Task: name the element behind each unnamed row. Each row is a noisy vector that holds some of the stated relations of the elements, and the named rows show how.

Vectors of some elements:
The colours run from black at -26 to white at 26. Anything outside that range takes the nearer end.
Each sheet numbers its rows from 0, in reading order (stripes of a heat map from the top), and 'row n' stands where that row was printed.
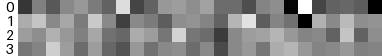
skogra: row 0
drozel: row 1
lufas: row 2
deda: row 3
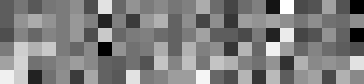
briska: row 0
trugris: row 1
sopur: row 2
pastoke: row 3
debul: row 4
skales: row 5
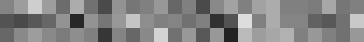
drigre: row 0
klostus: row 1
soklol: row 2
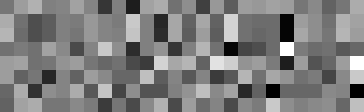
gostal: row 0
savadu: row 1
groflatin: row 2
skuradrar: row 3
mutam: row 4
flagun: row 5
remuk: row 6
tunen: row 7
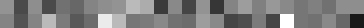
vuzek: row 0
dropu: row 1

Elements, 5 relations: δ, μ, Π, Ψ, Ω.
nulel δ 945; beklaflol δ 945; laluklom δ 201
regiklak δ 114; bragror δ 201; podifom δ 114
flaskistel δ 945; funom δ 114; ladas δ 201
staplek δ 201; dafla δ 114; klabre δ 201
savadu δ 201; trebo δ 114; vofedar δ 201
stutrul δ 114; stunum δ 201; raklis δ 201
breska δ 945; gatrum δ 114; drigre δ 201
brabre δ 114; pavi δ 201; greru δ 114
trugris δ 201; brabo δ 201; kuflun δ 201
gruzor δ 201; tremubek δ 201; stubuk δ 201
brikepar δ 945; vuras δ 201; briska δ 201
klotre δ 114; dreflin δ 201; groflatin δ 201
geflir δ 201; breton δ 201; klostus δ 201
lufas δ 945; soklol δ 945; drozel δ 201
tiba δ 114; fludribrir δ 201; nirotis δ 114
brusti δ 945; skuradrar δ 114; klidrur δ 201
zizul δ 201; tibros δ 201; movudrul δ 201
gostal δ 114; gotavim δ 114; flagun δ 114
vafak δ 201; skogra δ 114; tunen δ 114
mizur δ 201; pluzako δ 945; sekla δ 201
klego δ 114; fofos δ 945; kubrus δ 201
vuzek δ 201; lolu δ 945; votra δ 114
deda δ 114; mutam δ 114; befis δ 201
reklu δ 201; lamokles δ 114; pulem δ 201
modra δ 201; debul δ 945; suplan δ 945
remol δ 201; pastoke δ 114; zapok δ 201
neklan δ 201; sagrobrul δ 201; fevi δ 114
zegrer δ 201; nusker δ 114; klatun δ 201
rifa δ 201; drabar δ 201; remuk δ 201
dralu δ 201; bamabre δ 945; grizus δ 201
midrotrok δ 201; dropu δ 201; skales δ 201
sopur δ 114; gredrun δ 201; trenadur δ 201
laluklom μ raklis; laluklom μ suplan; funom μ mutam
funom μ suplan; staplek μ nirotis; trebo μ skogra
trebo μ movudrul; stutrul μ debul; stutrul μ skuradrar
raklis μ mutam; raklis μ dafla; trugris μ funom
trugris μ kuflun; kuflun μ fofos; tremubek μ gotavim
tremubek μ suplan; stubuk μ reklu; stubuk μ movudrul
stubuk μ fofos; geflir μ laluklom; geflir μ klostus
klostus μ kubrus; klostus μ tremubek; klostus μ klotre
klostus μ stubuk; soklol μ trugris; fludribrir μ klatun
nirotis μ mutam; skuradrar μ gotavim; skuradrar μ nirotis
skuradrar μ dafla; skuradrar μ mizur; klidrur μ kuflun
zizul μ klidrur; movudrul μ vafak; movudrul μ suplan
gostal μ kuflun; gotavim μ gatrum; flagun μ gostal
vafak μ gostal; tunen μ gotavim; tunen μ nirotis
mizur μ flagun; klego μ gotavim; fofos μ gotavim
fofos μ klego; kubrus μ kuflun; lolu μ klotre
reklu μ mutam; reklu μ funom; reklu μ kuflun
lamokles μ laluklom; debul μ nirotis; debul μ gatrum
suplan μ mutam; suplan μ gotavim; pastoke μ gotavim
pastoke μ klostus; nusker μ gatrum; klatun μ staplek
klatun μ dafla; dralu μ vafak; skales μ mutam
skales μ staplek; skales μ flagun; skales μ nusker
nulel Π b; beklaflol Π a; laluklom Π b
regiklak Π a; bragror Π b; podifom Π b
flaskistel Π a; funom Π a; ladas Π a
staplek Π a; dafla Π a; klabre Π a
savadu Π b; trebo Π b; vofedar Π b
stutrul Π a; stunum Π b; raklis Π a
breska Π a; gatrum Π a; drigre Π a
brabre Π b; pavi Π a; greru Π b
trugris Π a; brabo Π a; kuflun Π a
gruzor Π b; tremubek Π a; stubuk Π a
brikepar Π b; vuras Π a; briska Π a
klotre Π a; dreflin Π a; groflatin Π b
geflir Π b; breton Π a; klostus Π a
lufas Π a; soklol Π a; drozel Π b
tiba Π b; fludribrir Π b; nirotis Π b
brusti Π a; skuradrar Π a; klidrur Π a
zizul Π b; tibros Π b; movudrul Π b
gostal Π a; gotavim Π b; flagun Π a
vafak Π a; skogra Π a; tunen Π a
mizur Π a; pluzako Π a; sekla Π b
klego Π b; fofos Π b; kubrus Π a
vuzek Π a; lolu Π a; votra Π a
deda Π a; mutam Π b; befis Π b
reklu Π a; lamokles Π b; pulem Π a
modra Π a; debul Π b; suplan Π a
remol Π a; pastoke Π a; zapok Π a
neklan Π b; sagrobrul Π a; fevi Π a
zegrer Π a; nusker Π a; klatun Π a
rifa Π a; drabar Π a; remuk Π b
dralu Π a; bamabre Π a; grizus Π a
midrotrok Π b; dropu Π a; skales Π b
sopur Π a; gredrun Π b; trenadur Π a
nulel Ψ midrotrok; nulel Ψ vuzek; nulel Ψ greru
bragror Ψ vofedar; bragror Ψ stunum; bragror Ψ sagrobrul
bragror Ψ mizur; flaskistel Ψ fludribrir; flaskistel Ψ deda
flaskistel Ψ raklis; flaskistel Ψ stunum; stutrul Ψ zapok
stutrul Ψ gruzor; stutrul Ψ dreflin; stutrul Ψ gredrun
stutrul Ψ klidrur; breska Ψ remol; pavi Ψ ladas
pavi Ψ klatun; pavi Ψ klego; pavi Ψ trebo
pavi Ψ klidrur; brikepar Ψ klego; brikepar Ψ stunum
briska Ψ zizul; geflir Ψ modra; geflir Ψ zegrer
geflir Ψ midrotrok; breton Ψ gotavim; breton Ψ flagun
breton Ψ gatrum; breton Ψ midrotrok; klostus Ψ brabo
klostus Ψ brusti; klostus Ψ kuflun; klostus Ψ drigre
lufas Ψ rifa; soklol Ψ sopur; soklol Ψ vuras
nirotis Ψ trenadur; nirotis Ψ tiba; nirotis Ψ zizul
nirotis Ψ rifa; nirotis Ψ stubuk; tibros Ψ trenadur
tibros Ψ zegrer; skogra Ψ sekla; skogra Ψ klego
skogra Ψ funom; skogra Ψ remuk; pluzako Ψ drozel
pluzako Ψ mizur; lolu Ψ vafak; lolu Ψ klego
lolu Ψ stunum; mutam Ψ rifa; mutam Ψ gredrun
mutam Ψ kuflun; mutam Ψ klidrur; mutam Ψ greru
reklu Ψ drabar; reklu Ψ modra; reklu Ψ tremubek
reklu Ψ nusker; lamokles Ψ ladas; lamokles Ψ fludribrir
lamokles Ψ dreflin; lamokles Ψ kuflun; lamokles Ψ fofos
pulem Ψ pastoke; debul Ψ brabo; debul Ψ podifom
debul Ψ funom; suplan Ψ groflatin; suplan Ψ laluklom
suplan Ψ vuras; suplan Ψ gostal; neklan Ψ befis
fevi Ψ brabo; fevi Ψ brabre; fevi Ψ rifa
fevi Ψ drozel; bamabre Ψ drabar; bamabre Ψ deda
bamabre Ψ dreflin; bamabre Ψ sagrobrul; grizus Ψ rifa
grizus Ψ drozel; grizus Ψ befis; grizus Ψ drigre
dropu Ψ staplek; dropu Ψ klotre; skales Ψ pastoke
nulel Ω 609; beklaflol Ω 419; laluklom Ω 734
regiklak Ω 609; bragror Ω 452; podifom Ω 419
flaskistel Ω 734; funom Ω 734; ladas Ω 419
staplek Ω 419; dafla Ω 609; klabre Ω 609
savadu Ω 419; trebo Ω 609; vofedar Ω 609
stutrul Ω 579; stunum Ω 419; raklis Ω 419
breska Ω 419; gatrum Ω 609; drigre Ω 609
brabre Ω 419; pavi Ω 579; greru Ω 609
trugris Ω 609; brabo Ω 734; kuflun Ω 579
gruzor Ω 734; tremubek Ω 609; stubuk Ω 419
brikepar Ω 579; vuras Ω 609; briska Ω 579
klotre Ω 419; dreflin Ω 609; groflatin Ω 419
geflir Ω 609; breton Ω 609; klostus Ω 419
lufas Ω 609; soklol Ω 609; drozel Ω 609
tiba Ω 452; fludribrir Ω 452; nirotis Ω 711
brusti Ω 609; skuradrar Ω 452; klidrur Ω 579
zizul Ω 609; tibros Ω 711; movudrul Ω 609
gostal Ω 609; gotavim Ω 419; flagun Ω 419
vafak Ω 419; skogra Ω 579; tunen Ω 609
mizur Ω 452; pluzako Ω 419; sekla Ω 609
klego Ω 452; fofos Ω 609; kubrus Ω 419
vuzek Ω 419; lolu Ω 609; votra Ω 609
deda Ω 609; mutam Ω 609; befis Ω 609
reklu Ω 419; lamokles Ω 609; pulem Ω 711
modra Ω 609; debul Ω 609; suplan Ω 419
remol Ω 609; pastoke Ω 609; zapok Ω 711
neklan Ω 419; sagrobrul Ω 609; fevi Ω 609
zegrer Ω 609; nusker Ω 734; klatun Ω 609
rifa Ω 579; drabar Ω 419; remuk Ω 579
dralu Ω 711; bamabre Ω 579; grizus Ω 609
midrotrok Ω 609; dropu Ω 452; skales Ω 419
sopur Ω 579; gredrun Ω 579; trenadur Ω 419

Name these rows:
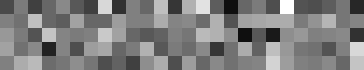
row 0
stutrul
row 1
breton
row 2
tiba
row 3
staplek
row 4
klatun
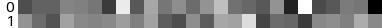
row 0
bamabre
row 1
gruzor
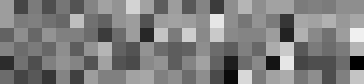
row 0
breska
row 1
nulel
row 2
lamokles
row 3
nusker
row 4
klidrur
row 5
reklu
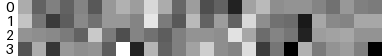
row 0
pluzako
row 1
neklan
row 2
midrotrok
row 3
brikepar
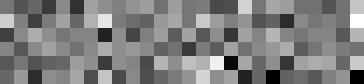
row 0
suplan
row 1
nirotis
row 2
tremubek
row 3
brabo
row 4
geflir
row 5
gredrun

